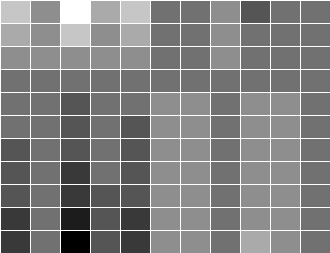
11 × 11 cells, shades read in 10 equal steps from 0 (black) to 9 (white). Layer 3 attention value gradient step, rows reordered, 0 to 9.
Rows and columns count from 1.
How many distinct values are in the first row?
6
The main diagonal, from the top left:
7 5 5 4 4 5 5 4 5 5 4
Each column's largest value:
7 5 9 6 7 5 5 5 6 5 4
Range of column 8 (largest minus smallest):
1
